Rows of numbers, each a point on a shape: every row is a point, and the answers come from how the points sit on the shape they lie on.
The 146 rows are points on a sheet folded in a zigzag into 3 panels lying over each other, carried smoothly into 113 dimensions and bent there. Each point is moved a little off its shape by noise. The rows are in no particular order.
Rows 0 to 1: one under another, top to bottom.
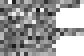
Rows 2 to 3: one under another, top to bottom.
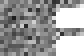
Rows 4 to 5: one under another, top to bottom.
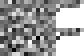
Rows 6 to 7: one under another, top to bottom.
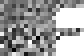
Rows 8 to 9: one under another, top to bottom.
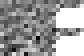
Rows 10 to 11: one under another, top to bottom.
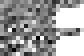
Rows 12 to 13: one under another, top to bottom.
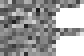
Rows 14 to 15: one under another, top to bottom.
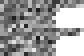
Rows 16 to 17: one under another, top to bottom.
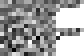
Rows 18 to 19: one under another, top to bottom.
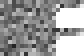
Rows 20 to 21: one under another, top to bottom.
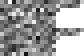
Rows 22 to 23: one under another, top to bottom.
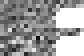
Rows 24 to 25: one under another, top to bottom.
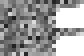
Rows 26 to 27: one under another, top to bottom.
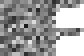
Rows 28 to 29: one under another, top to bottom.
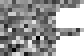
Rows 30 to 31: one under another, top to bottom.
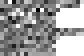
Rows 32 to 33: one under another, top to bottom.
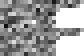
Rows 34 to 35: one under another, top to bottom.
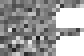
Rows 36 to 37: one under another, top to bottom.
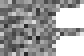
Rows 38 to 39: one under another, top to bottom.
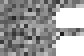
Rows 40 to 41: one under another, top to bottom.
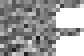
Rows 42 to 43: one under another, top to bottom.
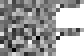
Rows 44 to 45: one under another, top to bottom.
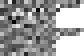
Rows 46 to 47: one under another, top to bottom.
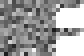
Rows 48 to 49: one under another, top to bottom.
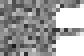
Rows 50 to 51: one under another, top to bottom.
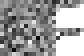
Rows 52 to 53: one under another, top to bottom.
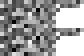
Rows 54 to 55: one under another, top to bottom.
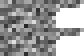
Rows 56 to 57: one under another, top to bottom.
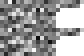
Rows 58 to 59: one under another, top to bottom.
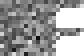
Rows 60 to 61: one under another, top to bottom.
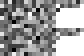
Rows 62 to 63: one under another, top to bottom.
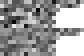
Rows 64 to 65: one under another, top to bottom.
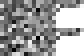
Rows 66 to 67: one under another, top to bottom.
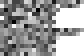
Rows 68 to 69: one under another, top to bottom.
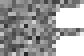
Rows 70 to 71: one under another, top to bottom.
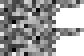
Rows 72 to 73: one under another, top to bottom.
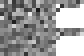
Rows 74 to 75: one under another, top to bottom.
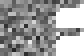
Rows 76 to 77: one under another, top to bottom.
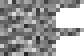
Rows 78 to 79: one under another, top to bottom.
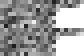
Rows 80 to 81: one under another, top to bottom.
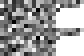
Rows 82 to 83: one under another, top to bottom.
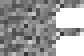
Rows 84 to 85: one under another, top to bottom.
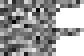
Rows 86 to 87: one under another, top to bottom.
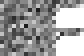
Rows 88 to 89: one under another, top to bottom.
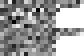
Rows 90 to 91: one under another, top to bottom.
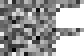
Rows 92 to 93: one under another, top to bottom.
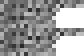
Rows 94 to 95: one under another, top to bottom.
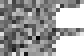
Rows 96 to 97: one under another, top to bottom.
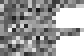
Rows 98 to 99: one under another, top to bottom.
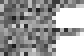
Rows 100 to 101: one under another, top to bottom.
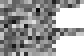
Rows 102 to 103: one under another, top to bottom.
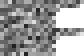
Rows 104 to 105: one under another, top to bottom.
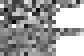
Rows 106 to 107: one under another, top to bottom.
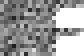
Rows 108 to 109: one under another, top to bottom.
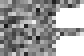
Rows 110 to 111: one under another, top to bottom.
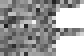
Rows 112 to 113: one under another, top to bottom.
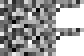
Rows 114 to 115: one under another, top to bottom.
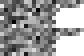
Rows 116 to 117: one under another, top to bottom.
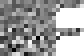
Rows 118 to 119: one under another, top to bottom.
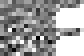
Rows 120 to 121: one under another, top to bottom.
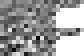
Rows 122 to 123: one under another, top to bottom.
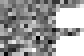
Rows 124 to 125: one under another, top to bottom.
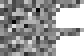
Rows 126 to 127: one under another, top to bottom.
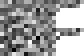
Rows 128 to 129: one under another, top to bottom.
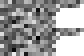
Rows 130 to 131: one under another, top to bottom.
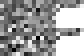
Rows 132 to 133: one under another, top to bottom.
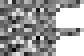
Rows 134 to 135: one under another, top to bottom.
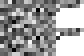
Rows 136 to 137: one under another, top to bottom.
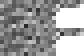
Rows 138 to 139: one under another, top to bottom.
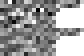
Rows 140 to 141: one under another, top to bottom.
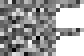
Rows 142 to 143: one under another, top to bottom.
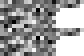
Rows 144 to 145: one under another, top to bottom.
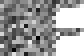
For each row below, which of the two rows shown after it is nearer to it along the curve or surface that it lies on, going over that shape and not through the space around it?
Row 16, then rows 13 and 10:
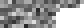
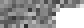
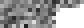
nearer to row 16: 13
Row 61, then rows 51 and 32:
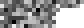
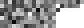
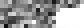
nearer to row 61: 32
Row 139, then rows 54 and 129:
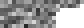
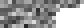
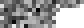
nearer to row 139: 54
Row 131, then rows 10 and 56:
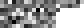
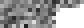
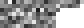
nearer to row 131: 56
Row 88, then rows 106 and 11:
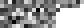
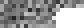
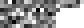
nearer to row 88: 11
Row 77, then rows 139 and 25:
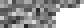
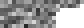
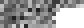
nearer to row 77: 139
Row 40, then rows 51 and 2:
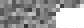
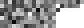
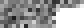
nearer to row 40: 51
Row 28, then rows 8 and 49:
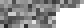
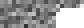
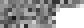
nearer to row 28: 49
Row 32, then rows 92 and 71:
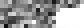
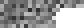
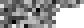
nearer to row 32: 71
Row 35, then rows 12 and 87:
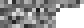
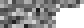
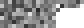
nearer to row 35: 87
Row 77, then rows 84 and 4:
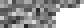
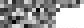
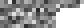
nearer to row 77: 84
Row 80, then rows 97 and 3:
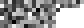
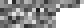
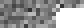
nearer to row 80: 97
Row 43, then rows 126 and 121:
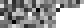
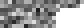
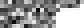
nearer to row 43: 121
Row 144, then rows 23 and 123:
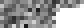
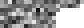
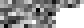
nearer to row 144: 123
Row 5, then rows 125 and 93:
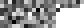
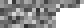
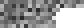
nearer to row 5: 125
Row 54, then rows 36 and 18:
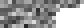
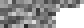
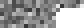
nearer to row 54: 36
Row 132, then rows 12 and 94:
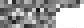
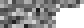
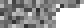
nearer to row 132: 94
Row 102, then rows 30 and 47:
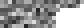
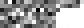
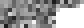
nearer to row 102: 30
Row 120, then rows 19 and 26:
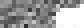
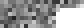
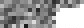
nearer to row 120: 19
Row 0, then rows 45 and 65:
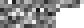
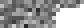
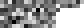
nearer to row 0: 65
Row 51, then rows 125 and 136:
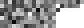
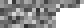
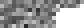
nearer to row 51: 125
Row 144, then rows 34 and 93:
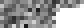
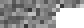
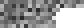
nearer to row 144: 93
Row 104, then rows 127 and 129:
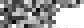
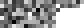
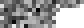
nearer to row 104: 129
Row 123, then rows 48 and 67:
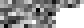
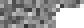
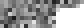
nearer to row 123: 67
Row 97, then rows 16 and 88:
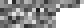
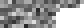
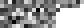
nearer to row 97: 88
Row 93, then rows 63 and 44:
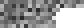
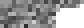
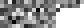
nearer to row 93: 63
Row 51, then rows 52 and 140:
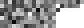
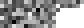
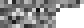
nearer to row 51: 140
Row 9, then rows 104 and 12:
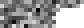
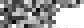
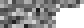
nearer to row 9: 104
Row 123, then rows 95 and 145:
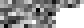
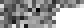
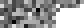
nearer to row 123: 95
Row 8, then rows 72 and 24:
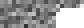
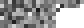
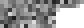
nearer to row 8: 72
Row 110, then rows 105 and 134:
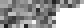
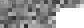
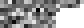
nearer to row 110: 105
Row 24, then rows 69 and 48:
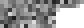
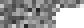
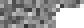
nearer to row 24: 69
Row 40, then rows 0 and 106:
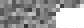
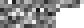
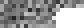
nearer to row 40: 0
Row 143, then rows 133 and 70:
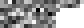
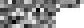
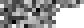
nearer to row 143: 133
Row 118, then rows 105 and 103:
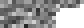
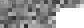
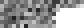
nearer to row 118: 105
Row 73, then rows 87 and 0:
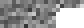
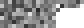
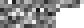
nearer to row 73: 87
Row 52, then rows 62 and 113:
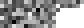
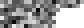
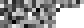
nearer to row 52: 113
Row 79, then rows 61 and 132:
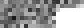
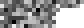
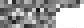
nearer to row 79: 61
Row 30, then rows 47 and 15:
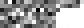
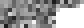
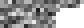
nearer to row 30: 15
